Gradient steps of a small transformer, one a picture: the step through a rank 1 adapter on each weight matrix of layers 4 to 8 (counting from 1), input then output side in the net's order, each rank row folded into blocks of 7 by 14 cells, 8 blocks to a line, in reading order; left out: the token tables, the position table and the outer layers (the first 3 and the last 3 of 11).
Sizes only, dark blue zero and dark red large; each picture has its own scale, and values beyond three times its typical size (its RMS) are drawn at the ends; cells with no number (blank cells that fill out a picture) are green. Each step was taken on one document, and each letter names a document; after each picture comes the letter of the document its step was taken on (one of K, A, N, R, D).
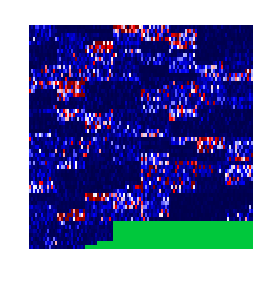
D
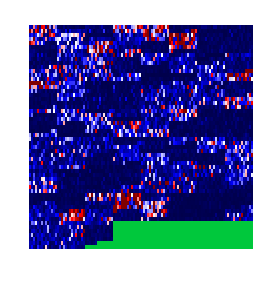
D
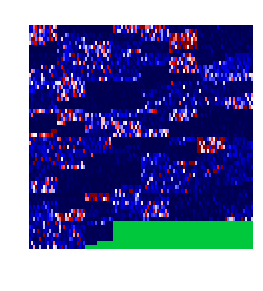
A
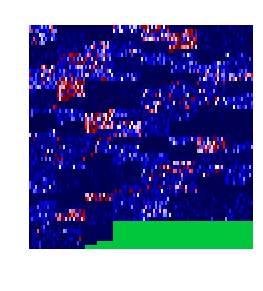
A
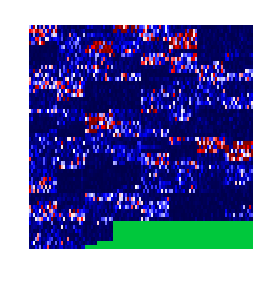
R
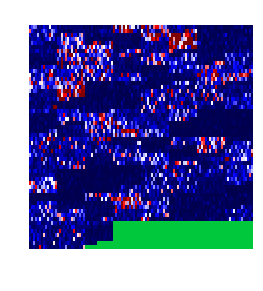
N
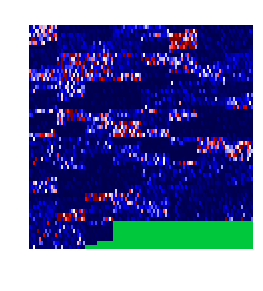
A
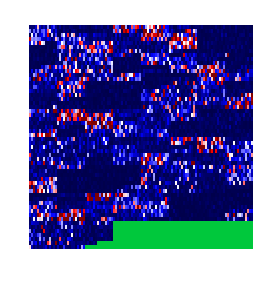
R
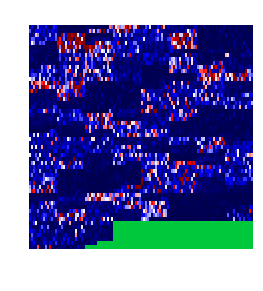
D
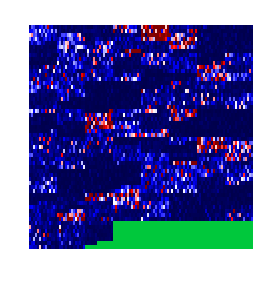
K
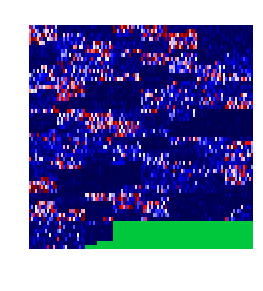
N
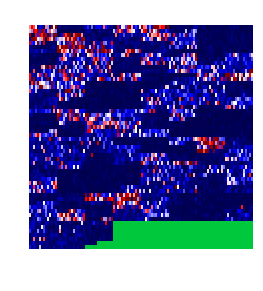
K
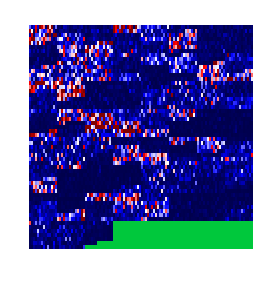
N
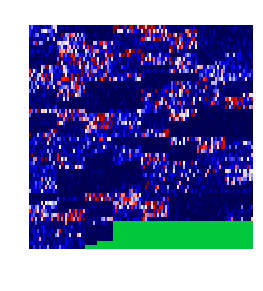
N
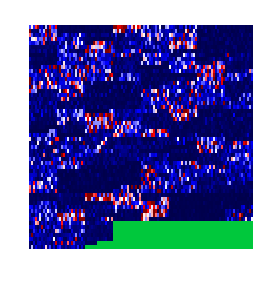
D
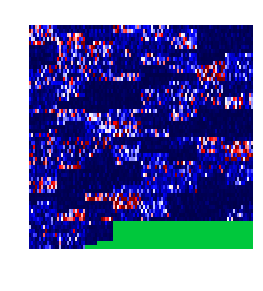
K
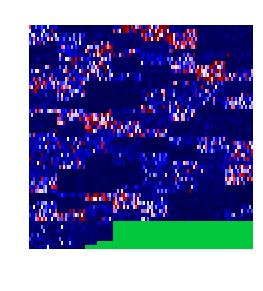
R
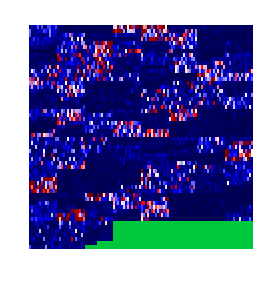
D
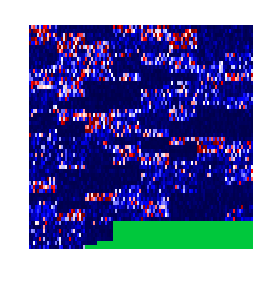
K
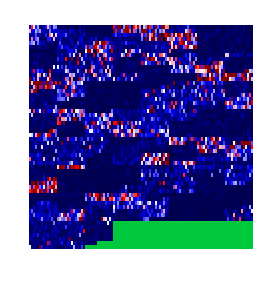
R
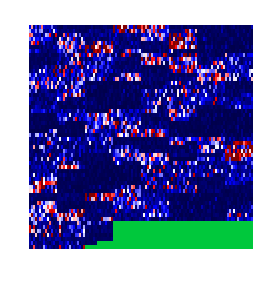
K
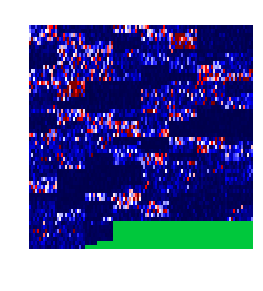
N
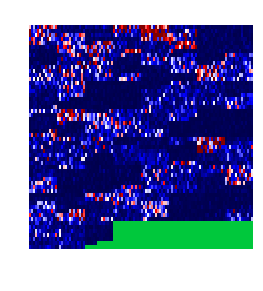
K
